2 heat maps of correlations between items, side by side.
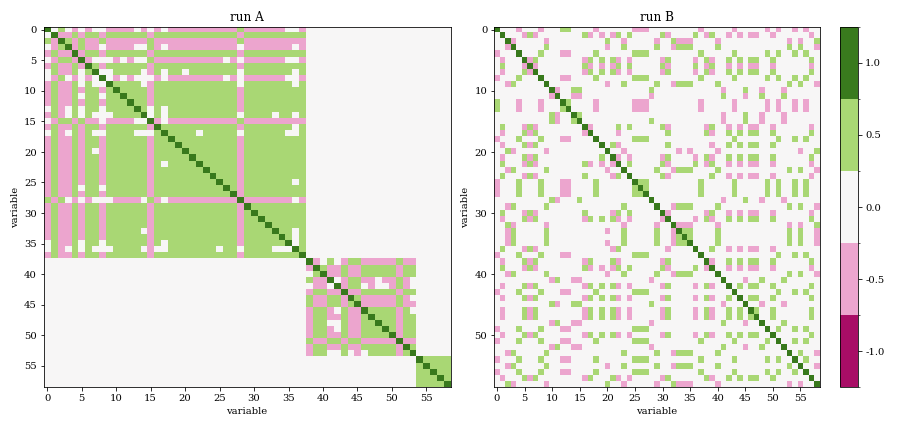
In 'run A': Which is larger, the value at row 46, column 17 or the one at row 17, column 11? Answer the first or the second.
the second
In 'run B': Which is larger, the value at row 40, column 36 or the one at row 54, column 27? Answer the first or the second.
the second
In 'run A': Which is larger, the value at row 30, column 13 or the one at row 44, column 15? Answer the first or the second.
the first
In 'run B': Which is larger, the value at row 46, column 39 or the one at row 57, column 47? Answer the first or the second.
the second
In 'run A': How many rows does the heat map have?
59
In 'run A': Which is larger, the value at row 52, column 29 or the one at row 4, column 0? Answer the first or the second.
the first
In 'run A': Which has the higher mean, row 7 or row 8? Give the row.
7
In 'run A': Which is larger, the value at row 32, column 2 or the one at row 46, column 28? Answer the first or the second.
the second
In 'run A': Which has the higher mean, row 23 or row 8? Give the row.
23
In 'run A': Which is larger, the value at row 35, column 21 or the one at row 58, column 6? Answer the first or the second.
the first
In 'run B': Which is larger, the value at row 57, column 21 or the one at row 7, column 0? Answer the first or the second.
the first
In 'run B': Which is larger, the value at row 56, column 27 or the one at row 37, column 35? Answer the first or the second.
the first
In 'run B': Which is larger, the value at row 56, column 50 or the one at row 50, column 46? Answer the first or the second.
the second
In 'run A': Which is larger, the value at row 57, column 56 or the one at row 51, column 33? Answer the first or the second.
the first
